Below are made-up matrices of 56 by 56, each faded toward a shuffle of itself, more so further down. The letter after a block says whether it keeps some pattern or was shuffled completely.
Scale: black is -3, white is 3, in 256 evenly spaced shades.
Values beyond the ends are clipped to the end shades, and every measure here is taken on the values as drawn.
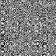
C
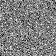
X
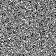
X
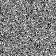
X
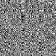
C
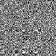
C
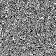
X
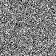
X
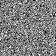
X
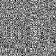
C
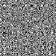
C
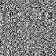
C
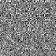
C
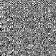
C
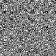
C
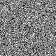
X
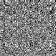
C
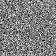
X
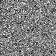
X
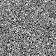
X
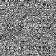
C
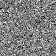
X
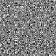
C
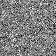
X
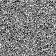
X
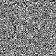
C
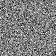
X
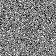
X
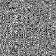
C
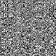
C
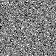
X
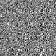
C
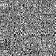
C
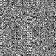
C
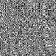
C
